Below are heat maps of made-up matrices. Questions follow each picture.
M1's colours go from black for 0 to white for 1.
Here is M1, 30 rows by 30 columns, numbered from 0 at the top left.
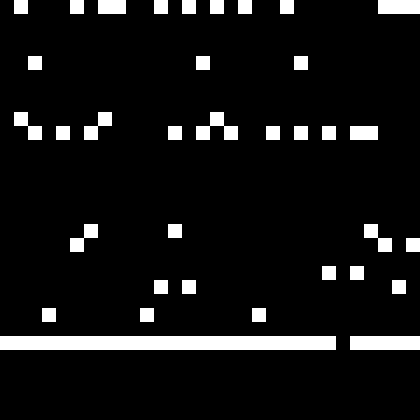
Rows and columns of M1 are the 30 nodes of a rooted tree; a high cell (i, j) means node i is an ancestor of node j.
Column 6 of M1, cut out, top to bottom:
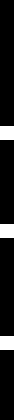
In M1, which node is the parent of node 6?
16
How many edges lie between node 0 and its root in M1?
1
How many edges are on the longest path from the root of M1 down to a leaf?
3
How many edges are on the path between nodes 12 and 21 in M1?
4
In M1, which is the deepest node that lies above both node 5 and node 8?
0
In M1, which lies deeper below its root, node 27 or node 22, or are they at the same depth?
node 27
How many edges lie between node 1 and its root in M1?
3
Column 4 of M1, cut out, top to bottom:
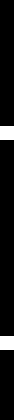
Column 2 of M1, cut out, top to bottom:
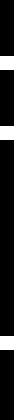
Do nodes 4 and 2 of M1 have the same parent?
no
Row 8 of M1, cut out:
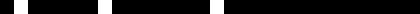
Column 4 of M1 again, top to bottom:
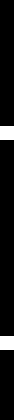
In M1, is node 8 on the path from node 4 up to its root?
no
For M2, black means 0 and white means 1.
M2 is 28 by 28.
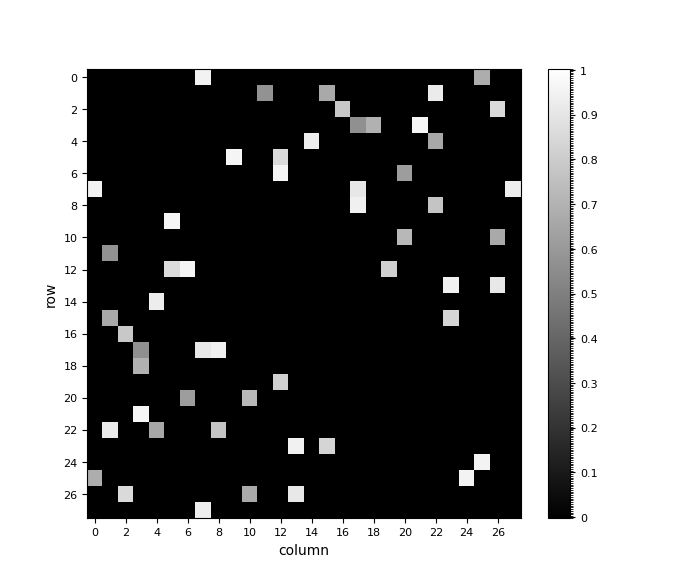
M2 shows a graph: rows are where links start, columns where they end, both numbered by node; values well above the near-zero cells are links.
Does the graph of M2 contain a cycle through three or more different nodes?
no
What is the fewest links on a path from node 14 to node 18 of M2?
6
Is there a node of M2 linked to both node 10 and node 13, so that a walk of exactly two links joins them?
yes
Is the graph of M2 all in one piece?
yes
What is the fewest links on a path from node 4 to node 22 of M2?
1
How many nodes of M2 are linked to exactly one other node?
9
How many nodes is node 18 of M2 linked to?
1
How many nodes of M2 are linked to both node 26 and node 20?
1
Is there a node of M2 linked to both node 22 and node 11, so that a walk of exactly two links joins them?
yes
